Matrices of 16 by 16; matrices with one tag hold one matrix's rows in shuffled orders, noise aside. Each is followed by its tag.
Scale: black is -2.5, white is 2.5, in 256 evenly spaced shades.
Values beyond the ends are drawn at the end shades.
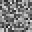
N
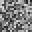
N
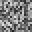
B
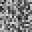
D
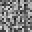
B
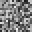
D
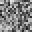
D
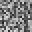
B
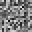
B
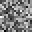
N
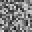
N
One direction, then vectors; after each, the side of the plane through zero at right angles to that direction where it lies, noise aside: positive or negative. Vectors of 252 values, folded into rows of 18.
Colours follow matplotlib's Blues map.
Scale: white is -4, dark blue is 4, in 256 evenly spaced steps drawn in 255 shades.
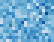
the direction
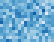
negative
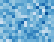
positive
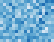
positive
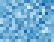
positive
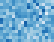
negative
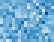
positive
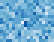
negative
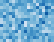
positive
